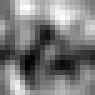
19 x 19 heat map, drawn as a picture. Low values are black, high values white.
Overall the values sit about 50% of the way up the scale. No lone cell stands out from its neighbours. The bottom left is the roughest part. The texture is blotchy.
